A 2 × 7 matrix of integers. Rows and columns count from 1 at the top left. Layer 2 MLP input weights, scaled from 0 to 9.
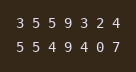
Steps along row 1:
up same up down down up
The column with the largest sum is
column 4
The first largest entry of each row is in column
4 4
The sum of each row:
31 34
